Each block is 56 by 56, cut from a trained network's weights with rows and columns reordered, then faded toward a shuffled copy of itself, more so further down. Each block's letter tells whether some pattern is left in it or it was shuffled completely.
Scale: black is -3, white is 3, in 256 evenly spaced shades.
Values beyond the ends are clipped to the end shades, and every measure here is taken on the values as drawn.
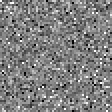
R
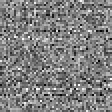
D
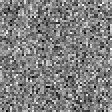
D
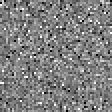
R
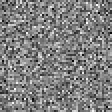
D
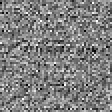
D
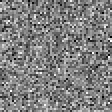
D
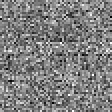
D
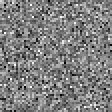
R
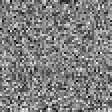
D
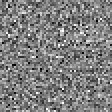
D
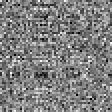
D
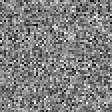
D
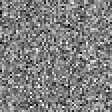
D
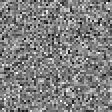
R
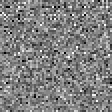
D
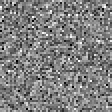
R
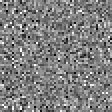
D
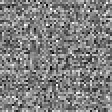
D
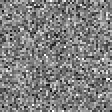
R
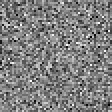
R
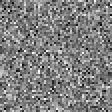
R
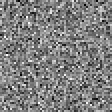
R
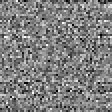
D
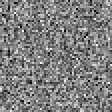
R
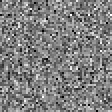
D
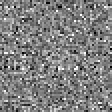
D
